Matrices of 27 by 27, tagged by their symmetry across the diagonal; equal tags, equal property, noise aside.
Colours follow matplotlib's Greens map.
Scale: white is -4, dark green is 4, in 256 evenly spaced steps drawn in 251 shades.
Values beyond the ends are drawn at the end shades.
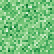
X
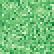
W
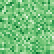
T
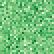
W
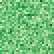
W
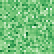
T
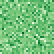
T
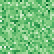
T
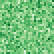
W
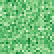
T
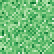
X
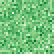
X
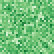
X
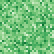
X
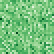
W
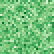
W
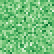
T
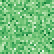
T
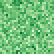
W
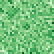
X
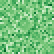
X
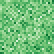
X
